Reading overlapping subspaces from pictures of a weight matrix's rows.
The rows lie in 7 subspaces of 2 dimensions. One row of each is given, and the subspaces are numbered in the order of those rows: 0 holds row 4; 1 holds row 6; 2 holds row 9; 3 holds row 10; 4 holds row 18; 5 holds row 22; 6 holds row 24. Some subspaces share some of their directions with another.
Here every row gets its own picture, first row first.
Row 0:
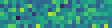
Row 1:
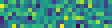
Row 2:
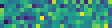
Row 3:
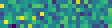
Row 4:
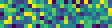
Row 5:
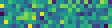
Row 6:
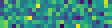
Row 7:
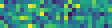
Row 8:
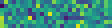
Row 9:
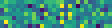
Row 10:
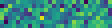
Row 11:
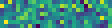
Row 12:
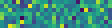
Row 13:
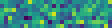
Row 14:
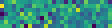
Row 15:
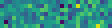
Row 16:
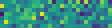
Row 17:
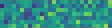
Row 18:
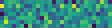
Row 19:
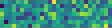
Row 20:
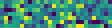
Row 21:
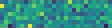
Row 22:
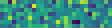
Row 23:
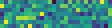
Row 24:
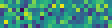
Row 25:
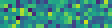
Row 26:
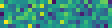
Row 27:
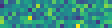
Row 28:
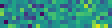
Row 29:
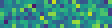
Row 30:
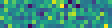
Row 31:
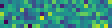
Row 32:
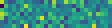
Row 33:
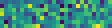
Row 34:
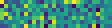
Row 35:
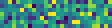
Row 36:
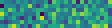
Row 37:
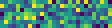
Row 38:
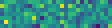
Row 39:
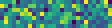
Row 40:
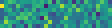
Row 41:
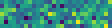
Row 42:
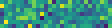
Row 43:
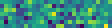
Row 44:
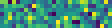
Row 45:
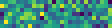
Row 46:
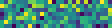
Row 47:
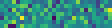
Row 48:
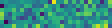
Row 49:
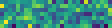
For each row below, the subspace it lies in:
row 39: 3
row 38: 2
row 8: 1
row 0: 3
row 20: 0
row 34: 4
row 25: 3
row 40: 4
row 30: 2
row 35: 5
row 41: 0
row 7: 2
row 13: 0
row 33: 2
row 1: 1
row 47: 6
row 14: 4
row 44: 5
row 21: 2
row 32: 4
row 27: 1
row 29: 5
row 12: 6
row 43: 0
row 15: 2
